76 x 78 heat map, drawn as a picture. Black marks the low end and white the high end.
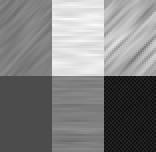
It is made of 2 by 3 panels. Panel 1,1: middling, slanting up to the right, faint in contrast. Panel 1,2: very high, streaked across, faint in contrast. Panel 1,3: high, slanting up to the right. Panel 2,1: low, flat. Panel 2,2: middling, streaked across, faint in contrast. Panel 2,3: very low, checkered, faint in contrast.
